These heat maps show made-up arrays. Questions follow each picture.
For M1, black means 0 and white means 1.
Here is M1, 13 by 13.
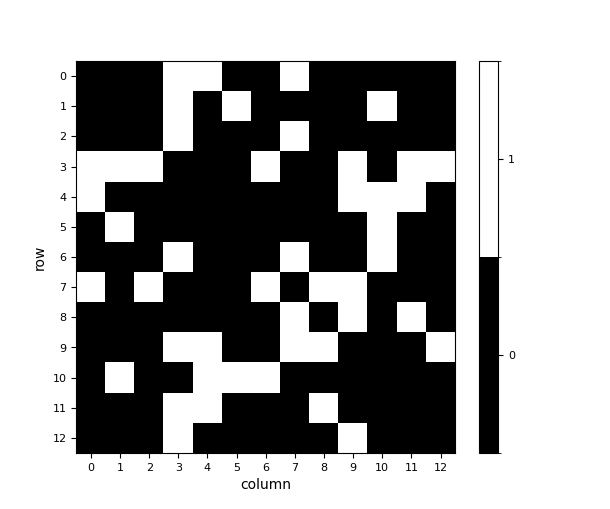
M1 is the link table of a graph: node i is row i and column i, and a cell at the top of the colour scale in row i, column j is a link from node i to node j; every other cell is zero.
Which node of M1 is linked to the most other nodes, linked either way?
node 3
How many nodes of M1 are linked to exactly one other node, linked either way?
0
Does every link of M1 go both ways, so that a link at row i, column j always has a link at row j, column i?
yes
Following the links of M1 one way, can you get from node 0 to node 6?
yes
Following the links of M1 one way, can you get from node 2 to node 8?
yes
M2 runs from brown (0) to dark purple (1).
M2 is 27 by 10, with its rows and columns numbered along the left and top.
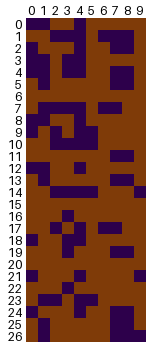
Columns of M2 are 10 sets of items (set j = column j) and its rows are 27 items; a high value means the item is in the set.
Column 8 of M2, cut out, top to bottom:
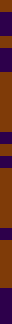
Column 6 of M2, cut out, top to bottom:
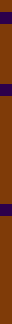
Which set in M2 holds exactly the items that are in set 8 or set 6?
7
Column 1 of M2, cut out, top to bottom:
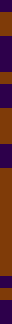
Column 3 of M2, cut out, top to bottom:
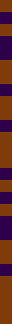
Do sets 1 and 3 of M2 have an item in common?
yes
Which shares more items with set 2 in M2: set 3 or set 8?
set 3
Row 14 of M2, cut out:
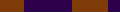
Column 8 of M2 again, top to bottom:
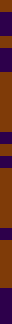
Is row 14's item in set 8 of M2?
no
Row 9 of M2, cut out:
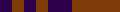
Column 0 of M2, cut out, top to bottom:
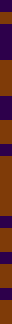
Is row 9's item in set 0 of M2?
yes
